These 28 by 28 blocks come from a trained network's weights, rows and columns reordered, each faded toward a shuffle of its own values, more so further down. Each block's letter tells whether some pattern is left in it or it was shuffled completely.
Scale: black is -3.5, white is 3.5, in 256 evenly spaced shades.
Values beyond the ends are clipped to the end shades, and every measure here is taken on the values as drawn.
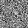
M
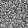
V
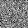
V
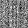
M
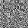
M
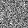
V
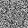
V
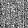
M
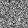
M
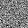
V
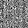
M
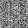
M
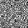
M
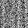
M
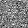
V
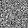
M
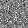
V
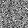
V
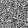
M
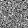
V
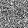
V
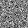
V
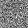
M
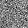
V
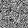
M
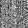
M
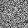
M
